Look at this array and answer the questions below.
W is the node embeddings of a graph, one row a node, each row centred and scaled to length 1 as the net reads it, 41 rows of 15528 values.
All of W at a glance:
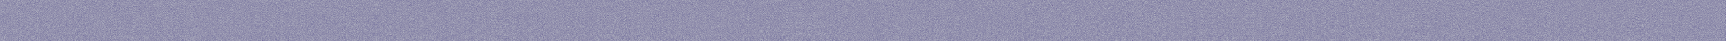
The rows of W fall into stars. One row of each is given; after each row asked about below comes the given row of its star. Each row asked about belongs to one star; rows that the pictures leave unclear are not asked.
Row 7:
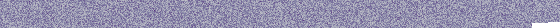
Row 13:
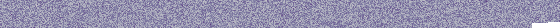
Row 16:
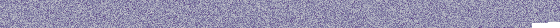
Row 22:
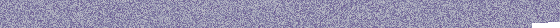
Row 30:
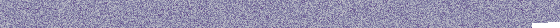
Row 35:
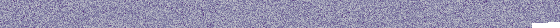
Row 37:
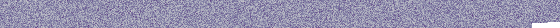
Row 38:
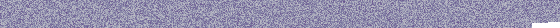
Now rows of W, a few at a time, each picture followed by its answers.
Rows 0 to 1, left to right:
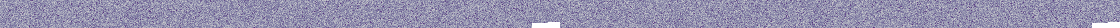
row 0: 30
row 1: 7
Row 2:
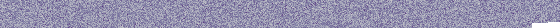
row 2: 13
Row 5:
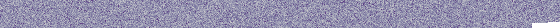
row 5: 37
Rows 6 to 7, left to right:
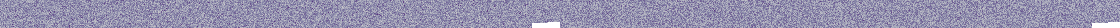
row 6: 30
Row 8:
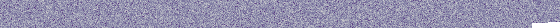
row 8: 22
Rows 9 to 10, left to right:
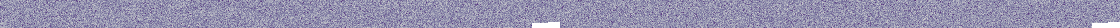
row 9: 38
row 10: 7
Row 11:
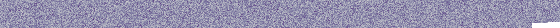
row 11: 30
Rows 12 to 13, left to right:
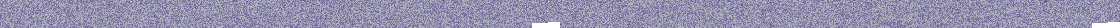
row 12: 37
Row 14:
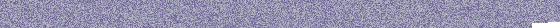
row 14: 16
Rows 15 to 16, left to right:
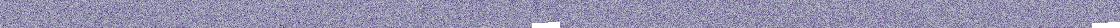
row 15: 22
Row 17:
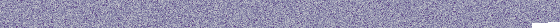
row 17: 7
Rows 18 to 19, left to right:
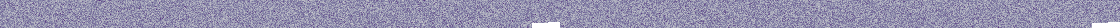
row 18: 35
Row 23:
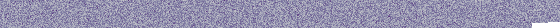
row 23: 7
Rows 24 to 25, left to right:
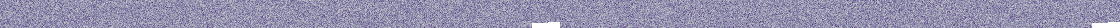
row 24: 35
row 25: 37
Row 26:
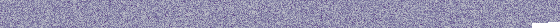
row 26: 37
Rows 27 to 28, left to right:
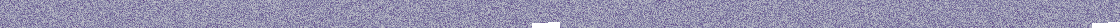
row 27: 22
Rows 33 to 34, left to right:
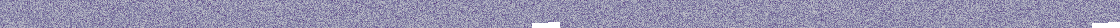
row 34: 16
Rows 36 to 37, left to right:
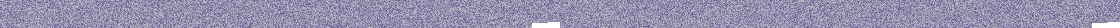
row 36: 13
